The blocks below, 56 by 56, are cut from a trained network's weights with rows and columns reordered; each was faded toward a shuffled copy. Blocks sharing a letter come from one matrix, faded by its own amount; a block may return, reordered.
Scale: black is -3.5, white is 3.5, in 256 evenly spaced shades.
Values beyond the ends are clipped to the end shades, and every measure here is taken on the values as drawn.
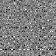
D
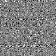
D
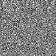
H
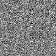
H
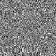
H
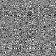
D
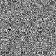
H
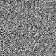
H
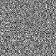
H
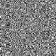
H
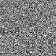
H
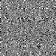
D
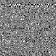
D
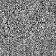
H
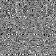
D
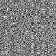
H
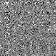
D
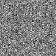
H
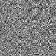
H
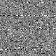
D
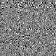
D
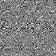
D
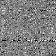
D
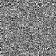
H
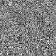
H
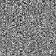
H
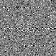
D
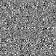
D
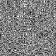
H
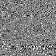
D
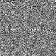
H
